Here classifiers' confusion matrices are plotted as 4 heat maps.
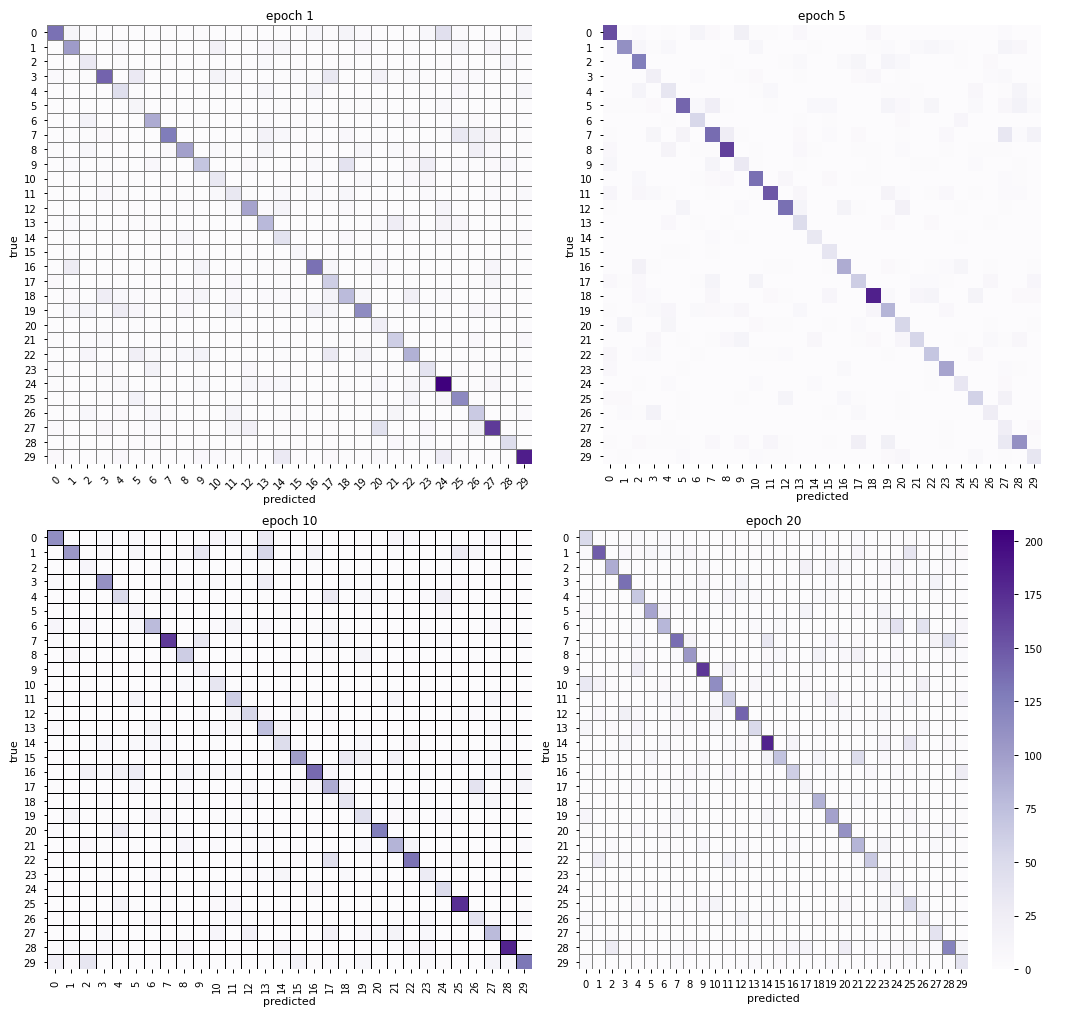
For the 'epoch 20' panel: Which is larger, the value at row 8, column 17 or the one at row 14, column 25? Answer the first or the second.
the second
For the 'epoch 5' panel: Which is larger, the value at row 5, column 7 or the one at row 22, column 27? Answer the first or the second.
the first
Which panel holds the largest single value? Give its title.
epoch 1
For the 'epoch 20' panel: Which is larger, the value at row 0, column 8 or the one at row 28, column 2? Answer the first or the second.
the second
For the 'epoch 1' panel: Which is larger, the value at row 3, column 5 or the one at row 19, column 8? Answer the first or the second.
the first
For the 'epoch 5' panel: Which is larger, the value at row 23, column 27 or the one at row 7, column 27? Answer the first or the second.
the second
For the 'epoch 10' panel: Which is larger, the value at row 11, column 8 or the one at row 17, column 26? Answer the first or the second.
the second
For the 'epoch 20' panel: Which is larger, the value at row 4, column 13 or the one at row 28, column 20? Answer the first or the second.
the second
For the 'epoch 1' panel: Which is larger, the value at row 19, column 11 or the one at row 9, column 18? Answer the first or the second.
the second
